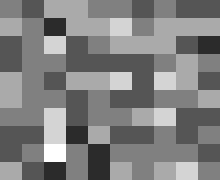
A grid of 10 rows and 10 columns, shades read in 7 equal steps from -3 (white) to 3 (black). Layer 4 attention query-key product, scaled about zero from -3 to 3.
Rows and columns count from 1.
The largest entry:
2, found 6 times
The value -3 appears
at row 9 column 3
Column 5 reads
0 -1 0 1 -1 0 0 -1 2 2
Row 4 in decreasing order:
1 1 1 1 1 0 0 0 0 -1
